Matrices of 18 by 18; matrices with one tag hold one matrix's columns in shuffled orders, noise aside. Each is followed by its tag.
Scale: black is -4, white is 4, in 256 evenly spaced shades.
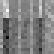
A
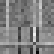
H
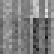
A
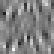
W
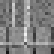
H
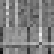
H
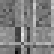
H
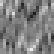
W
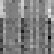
A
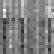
A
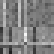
H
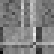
H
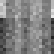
A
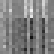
A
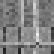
H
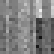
A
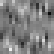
W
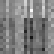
A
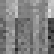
A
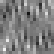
W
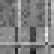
H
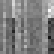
A
